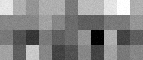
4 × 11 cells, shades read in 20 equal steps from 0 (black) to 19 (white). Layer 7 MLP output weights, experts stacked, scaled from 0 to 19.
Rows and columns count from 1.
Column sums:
48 36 40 44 35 31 42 26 51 42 41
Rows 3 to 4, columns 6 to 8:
8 11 0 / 6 10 5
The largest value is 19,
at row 1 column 10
